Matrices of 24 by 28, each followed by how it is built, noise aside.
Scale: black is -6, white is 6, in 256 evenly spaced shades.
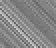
Toeplitz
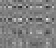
low rank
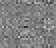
low rank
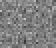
low rank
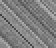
Toeplitz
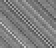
Toeplitz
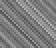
Toeplitz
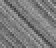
Toeplitz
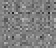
low rank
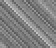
Toeplitz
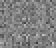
low rank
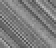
Toeplitz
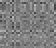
low rank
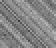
Toeplitz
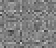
low rank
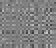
low rank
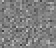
low rank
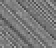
Toeplitz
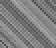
Toeplitz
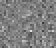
low rank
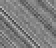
Toeplitz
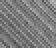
Toeplitz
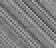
Toeplitz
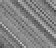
Toeplitz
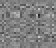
low rank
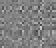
low rank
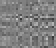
low rank
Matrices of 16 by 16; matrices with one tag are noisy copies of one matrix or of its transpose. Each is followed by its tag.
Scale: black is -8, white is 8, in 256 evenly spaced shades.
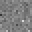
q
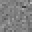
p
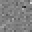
p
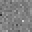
q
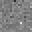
q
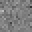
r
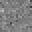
r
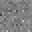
q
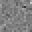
p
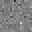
q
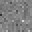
q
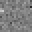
r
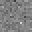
q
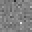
q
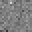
r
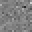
p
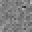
p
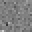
p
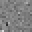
p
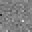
q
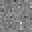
q
